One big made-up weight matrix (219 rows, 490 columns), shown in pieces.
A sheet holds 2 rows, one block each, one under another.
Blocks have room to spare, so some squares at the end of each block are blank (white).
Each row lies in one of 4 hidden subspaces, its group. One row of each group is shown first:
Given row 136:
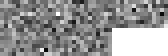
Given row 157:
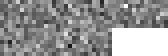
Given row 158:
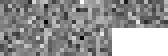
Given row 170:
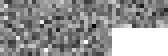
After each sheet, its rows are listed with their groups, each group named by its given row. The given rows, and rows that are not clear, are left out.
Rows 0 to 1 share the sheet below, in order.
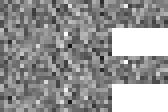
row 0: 157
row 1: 157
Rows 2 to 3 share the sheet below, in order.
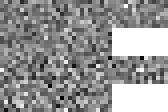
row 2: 157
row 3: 136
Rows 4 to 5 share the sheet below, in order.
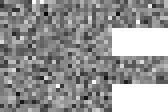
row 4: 158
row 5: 170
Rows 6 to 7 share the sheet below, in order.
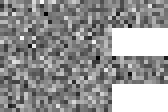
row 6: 158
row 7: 136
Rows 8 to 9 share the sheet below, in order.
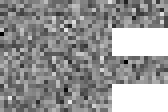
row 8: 136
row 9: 157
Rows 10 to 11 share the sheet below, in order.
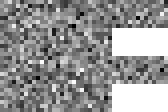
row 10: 170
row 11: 170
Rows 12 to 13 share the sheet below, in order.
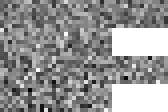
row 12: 157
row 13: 158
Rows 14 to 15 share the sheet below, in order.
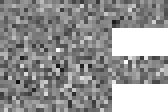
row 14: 136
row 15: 157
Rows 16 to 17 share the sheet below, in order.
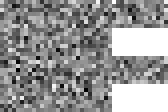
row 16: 136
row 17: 170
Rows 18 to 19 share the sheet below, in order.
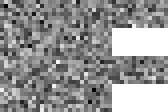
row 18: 170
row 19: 158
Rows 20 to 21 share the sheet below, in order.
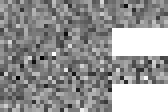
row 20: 157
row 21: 158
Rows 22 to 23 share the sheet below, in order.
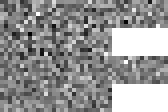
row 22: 158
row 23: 157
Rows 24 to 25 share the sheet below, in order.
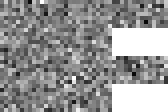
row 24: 158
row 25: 136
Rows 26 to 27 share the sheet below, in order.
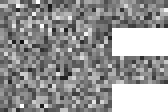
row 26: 170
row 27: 136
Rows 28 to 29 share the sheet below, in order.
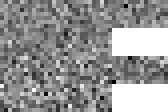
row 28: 157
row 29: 157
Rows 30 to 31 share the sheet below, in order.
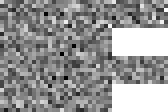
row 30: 136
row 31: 136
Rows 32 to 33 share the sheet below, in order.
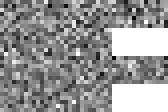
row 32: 136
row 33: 136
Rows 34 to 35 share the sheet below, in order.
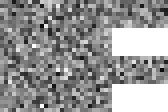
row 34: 170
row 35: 136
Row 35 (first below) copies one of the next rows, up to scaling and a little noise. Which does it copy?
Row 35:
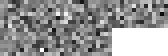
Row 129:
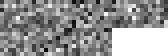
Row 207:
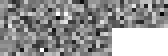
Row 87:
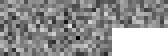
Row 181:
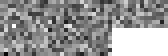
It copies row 207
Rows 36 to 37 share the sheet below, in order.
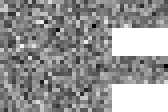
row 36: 170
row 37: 170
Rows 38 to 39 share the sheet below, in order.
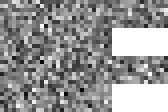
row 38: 170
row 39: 170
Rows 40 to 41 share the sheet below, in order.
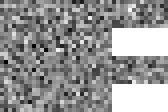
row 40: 136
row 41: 170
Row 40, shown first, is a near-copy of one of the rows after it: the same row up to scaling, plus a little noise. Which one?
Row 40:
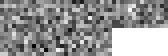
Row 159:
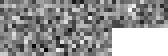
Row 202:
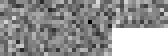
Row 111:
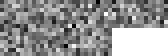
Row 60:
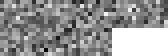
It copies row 159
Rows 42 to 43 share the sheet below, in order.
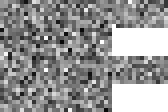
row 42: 157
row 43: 158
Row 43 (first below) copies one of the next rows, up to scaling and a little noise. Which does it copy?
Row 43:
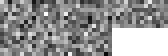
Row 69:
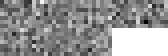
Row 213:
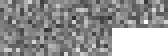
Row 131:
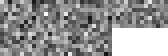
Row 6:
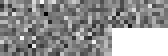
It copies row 131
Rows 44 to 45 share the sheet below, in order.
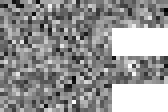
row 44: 170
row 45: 136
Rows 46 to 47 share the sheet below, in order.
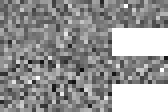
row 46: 157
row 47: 170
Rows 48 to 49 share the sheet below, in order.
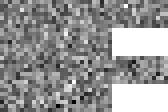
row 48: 157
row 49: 136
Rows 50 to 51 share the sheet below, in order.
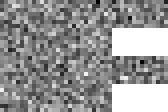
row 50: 136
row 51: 158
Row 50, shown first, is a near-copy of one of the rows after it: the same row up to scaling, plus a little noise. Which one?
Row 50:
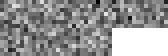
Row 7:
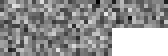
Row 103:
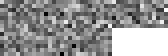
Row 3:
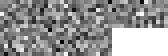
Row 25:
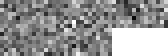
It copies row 7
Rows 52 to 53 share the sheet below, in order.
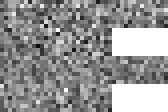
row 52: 170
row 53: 157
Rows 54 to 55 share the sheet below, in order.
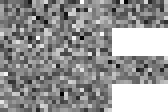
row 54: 158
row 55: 170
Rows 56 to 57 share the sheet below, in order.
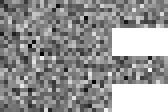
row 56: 158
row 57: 158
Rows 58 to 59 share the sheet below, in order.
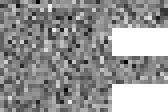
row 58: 170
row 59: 157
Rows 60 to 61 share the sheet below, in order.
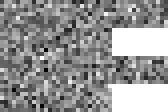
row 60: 136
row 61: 158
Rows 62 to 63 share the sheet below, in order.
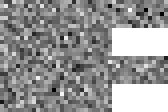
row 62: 170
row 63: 170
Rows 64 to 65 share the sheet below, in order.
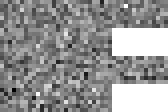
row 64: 157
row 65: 158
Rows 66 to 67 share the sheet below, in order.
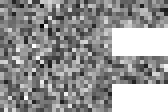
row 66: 170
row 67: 170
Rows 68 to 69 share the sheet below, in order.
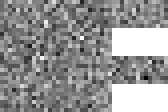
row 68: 158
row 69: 158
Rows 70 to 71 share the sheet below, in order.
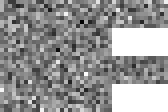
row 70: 136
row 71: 158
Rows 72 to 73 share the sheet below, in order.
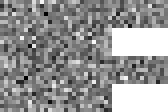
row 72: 158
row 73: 158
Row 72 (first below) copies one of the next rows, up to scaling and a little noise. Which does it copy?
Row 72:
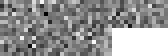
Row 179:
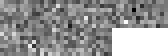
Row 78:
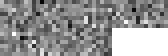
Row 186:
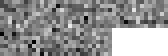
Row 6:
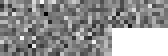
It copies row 6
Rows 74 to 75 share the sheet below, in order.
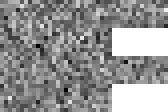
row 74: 170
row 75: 157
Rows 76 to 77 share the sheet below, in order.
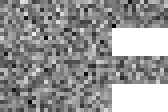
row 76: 157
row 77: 158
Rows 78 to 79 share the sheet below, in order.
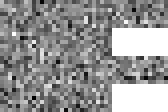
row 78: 158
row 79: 158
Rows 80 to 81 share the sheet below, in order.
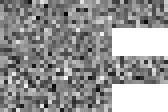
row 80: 158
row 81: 136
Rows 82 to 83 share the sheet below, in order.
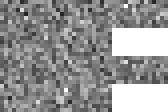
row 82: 157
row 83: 157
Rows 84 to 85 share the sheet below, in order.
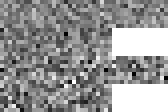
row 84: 157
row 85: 136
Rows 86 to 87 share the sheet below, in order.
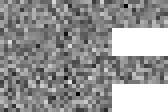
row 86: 157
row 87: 136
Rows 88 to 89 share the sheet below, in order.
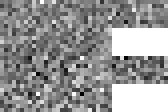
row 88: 158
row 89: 158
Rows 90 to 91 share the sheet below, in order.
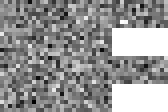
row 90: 158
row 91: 170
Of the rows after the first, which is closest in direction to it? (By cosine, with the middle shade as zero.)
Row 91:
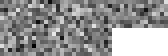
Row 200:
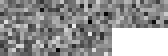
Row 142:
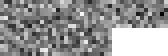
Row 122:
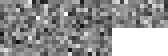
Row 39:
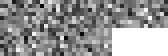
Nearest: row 142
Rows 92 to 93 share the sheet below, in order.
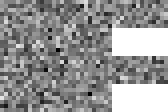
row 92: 136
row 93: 158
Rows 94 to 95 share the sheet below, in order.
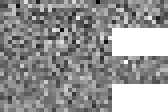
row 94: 170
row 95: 157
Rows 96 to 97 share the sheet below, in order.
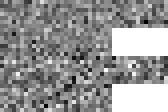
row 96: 158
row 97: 136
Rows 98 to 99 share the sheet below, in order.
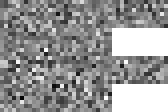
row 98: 136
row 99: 170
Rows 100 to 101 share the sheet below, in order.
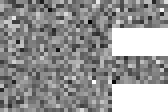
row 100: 136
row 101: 136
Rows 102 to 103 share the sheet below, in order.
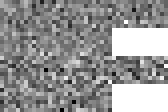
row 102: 158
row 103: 136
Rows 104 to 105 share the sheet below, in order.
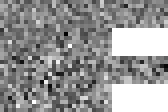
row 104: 157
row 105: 170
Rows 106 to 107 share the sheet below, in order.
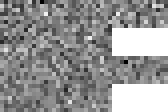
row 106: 158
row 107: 157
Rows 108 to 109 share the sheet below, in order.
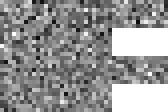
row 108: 158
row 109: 170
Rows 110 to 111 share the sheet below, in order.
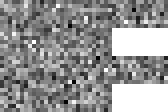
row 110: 158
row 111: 136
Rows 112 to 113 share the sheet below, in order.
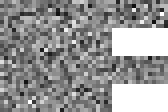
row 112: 136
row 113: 158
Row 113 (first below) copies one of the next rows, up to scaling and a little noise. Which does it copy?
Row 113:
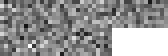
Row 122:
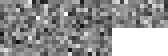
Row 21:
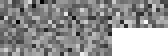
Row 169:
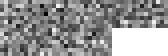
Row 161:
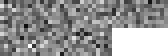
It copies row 161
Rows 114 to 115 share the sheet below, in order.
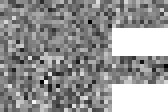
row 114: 136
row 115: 170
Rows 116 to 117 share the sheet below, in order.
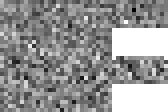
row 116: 158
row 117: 136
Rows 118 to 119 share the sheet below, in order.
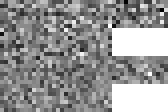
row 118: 136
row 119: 170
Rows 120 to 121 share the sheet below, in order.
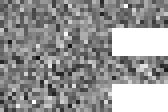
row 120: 157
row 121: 170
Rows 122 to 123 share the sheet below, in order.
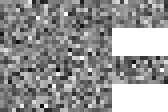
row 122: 158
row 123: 136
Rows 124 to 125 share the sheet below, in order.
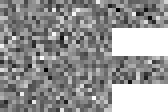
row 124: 170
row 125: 158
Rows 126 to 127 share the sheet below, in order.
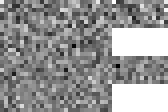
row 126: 136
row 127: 136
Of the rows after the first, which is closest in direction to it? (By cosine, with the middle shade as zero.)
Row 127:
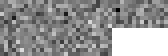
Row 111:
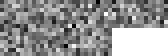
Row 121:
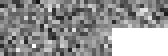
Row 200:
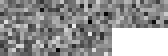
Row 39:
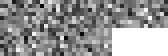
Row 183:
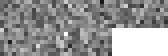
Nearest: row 111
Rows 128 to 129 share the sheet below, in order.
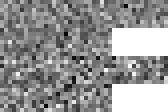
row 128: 157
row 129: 136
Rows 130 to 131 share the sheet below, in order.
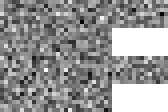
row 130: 136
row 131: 158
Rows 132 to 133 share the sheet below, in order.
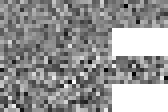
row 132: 157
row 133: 136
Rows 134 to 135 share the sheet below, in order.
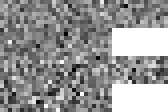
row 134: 157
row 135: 170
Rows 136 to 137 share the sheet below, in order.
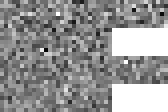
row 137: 157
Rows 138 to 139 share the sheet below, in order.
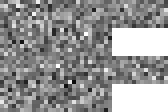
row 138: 170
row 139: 136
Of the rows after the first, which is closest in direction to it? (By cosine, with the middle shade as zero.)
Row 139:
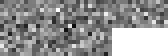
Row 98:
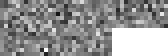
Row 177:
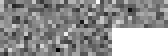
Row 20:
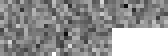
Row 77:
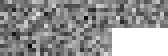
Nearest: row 98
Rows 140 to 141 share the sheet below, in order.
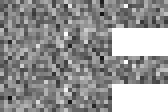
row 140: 157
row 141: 157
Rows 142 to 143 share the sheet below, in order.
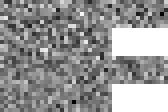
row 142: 170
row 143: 136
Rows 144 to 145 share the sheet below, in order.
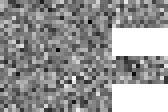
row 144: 136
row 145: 136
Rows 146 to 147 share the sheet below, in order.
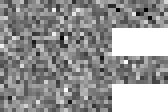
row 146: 170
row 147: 157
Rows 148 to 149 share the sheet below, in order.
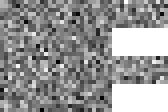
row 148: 136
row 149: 158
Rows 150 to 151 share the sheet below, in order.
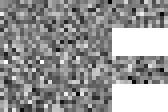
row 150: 136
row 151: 170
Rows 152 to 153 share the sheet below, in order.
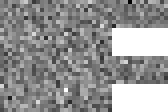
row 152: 157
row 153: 157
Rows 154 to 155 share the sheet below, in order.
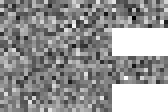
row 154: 136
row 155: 158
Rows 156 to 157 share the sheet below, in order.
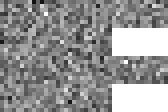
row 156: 158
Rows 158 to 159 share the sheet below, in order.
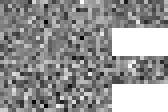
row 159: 136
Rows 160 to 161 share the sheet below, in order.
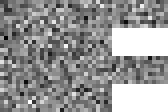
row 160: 158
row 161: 158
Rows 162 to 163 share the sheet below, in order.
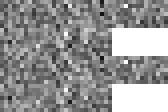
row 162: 157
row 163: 157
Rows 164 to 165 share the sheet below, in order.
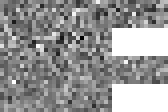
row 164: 170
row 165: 157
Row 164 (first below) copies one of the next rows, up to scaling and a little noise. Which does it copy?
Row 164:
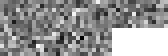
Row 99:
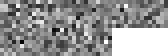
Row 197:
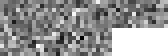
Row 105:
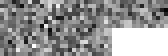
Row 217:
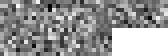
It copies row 197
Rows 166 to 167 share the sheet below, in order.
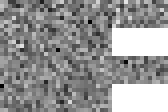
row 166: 136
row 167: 157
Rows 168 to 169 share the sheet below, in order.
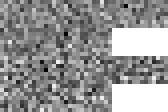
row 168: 157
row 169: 158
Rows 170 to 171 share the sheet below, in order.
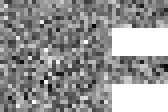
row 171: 170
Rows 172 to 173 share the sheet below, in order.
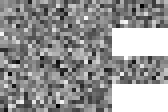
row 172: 158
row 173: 136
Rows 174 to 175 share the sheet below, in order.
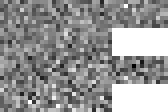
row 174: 157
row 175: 158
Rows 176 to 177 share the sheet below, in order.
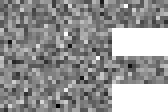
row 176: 157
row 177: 136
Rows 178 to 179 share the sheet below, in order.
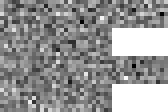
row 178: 136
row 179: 158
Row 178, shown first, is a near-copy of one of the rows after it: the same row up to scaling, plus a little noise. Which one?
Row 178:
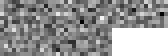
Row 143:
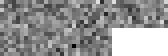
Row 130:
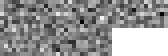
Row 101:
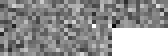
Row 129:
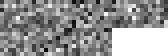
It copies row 130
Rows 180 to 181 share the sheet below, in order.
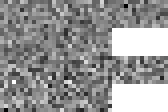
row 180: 157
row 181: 136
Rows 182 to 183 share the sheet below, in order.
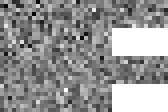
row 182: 170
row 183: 157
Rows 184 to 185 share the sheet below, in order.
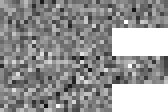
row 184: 158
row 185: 136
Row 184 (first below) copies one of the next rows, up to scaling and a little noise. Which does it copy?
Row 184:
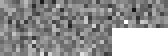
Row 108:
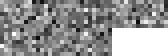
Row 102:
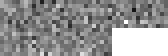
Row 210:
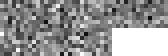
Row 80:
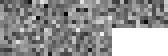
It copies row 102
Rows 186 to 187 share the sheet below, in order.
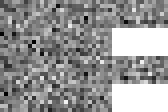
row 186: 158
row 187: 158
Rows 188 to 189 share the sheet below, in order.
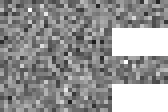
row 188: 158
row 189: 157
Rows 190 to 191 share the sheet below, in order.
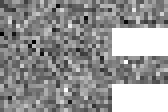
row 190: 158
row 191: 157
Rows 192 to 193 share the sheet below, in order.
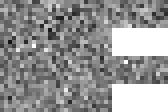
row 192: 170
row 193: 157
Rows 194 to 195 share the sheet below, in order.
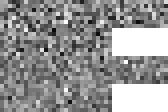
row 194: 136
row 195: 157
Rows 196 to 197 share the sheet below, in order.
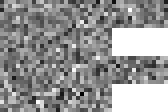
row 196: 136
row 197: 170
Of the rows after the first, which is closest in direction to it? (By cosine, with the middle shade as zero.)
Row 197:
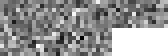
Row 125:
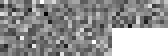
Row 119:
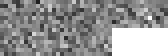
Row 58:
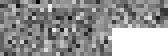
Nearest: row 125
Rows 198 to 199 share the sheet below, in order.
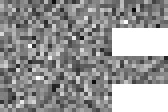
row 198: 158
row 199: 170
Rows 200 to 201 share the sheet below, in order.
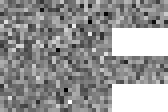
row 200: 136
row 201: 157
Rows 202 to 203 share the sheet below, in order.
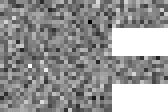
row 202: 136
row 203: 158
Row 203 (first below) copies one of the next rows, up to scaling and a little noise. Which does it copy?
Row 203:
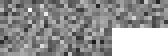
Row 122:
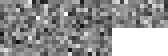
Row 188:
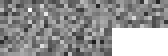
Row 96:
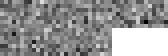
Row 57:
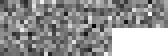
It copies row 188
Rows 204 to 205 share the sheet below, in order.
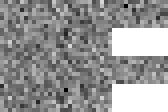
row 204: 157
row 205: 157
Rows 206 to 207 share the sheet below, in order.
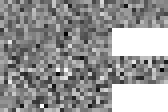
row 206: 157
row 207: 136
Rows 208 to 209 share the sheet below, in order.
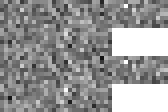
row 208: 157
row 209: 157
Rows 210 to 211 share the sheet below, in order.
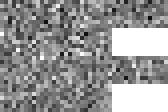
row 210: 158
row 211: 158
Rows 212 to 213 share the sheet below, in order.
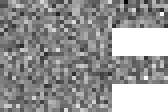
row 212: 136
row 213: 158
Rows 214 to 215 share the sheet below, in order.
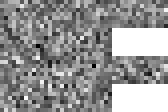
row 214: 170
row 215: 170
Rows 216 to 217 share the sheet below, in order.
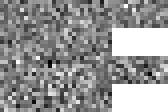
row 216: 157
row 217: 170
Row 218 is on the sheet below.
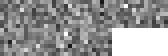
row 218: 157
